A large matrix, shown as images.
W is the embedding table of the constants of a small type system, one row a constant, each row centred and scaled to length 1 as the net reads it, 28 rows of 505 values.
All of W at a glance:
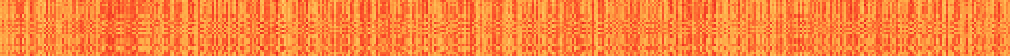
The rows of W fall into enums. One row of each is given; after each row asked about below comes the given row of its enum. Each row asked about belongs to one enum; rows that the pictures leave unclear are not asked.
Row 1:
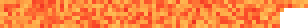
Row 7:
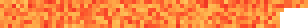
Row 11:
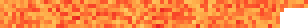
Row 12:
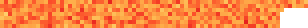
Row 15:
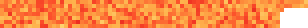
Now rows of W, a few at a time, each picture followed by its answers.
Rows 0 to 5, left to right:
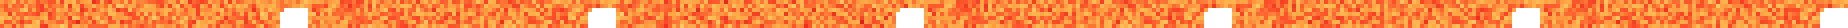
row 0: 15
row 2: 12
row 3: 1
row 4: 1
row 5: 1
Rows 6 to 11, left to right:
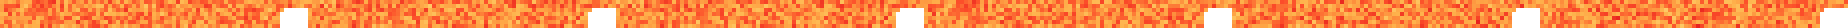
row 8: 7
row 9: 1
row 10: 12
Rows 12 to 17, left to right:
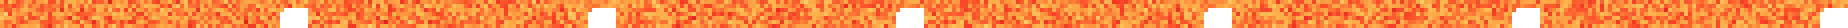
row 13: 15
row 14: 11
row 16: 11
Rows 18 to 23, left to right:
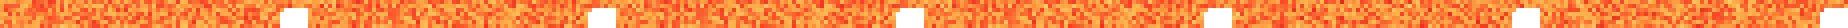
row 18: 1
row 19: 7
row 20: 7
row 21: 7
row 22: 12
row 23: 11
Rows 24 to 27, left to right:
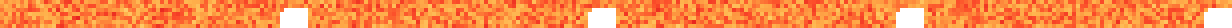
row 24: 11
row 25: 7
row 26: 15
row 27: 1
